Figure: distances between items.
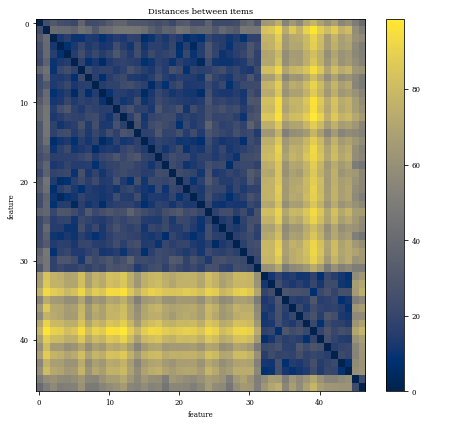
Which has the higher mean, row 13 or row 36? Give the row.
36
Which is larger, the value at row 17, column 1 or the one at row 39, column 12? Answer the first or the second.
the second
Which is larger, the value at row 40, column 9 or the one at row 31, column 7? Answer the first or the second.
the first
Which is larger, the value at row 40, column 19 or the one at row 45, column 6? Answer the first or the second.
the first
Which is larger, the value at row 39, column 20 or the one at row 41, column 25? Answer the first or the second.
the first
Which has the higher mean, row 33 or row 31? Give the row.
33
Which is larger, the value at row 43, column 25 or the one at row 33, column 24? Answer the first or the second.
the second
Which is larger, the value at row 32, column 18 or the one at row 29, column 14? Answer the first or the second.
the first
